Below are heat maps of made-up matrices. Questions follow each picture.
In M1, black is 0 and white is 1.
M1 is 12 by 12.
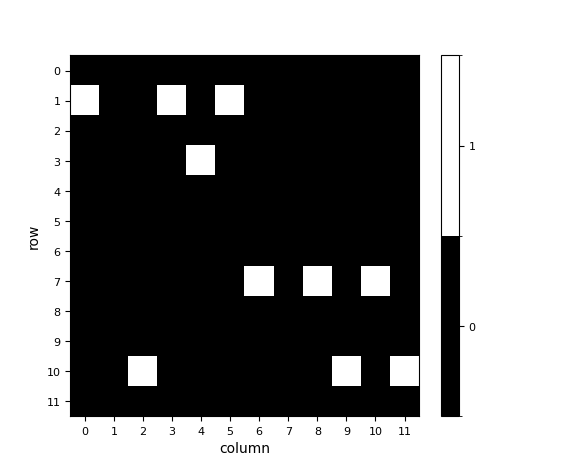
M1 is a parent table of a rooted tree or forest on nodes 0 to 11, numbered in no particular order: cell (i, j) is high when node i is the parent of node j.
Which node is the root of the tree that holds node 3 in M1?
1
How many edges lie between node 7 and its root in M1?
0
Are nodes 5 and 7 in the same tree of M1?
no
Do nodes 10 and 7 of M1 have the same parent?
no
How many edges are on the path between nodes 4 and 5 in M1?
3
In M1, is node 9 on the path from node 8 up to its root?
no
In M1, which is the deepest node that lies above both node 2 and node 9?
10
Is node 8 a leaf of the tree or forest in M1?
yes
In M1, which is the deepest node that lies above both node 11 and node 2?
10
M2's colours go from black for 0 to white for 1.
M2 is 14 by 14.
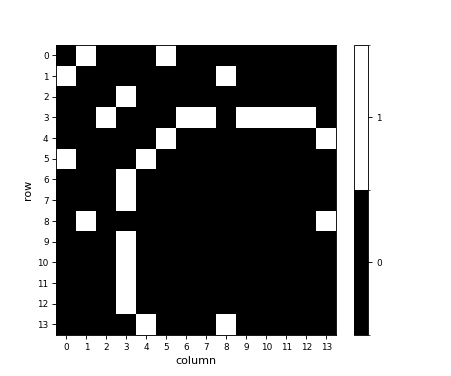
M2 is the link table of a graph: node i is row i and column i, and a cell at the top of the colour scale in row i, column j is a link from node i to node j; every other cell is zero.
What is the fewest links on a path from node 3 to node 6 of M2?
1
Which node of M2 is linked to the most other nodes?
node 3
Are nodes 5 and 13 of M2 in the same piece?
yes
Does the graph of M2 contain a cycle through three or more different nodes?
yes
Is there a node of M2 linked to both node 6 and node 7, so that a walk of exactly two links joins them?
yes
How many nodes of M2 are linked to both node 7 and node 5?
0
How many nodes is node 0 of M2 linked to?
2
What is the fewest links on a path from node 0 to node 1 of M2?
1
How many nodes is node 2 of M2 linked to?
1
